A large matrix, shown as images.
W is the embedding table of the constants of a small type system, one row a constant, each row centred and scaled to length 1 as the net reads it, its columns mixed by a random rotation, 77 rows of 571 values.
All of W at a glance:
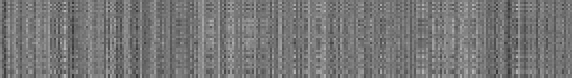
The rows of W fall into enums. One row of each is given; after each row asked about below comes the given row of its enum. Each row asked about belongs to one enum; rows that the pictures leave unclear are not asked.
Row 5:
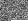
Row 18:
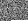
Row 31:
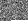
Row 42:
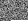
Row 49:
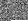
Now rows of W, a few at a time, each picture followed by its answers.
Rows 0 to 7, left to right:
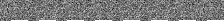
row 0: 18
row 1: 5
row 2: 49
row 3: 31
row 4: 5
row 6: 49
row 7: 18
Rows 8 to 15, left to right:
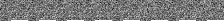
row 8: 5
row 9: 5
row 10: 49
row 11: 49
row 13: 18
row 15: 42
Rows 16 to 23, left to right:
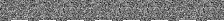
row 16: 5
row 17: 31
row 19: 49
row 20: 18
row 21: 18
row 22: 5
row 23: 18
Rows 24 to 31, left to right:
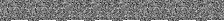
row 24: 18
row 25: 18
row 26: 49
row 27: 49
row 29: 18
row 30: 18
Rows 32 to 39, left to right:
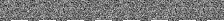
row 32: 42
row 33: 31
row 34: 18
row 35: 5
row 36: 31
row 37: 5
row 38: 18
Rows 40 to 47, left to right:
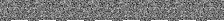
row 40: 18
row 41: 49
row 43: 42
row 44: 49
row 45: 18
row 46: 49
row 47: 18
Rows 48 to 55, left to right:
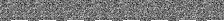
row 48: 49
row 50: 5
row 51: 31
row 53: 18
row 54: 5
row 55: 49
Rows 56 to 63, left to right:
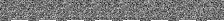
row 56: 5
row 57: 5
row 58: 49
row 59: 49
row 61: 42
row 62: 5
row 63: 18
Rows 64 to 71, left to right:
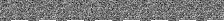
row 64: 31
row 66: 49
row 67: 18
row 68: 5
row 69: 49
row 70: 5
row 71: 5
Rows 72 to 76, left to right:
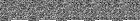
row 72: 5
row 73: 5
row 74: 49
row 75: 49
